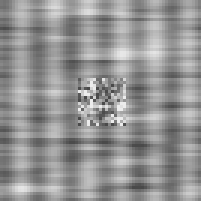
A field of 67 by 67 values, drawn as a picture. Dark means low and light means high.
On average the colour sits 60% of the way up the scale. The centre is the roughest part. The histogram is bell-shaped. In the centre lies a patch that is rougher than the rest. Stripes running up and down repeat 6 times from left to right.
